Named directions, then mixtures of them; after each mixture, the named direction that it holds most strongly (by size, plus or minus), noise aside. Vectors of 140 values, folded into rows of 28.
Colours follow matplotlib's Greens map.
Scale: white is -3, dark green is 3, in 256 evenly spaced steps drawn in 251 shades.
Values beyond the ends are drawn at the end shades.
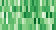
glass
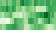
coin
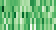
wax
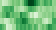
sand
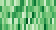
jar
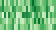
glass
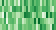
glass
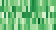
glass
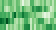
coin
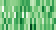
wax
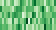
jar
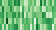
glass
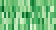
wax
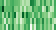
wax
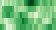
sand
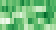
coin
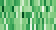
wax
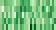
wax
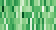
wax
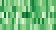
glass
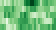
sand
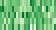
wax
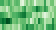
coin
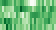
sand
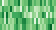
glass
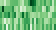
wax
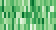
wax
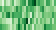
jar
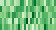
jar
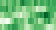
coin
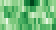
sand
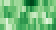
sand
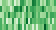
jar
